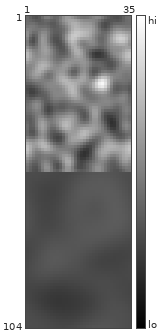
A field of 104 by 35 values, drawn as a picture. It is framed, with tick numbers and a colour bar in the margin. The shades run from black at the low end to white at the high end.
It is made of 2 by 1 panels. Panel 1,1: middling, blotchy, strong in contrast. Panel 2,1: low, smooth, faint in contrast.
